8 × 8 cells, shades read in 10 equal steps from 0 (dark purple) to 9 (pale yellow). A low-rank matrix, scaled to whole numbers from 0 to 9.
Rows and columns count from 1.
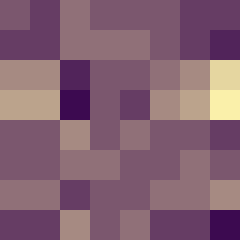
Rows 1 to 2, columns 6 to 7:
3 2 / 3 2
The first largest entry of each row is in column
3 3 8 8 3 3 8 3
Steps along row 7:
same down up same up same up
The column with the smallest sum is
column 3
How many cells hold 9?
1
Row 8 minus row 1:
-1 0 1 0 1 -1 0 -2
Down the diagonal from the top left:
3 2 1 3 4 3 4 0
